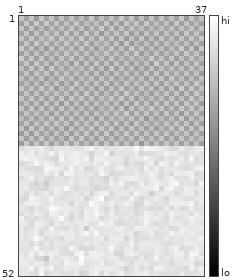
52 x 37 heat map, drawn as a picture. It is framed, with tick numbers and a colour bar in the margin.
The table splits into 2 rows of 1 panel. Panel 1,1: high, checkered. Panel 2,1: very high, fine-grained, faint in contrast.
